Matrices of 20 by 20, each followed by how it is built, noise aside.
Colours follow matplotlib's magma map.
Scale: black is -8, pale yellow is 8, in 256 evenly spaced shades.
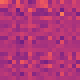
low rank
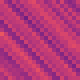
Toeplitz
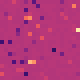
sparse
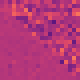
upper triangular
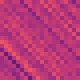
Toeplitz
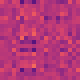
low rank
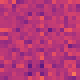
low rank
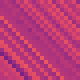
Toeplitz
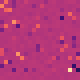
sparse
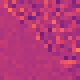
upper triangular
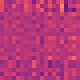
low rank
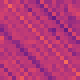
Toeplitz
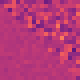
upper triangular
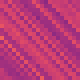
Toeplitz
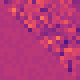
upper triangular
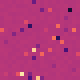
sparse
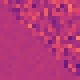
upper triangular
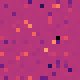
sparse
